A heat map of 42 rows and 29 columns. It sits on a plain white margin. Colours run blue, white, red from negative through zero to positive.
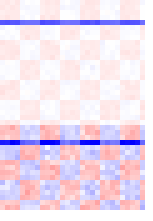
There is no overall slope. A horizontal seam about 60% of the way down splits the table, and the top part is calmer. Rows 5 and 29 stand out from the rest. Overall the values sit about 50% of the way up the scale.
